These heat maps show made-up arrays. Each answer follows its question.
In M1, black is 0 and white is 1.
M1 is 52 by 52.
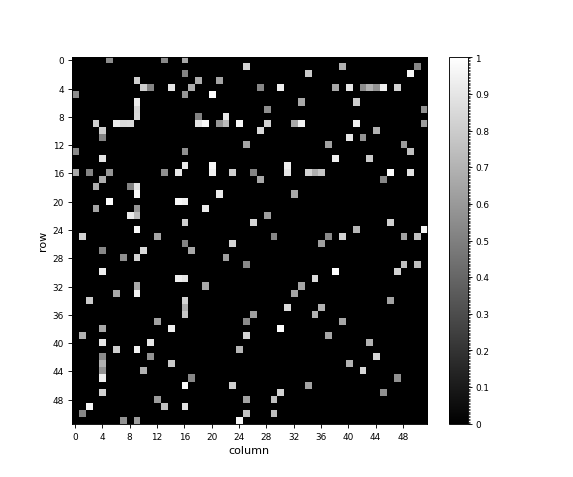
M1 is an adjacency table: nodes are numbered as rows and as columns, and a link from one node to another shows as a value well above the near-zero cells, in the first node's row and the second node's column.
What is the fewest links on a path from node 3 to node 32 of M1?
2
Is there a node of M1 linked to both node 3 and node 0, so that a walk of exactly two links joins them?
no
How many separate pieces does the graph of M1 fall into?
4
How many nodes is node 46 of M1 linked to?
3
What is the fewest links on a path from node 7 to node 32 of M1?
2
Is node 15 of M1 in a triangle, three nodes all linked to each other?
yes
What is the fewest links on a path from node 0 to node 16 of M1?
1
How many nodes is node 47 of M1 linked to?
3
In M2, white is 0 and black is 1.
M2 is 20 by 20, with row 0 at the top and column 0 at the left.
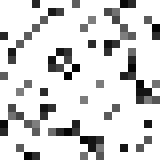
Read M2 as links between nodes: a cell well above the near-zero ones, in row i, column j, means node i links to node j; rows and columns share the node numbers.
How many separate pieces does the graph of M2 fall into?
1
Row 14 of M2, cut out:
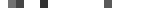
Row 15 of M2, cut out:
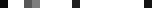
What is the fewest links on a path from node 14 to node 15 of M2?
3
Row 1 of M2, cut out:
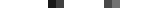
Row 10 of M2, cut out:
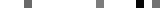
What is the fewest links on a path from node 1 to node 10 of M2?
5
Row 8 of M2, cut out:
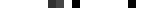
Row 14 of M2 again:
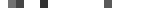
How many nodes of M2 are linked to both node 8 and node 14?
0
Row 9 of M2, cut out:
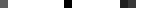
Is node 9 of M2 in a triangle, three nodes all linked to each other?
yes
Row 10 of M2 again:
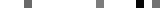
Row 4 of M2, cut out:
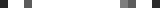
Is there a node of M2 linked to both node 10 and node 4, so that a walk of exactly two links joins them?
yes
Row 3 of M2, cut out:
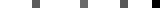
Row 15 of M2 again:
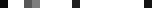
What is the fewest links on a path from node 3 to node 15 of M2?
1
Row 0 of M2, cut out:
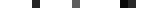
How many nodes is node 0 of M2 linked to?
4
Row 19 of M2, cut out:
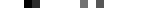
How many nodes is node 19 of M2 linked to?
4
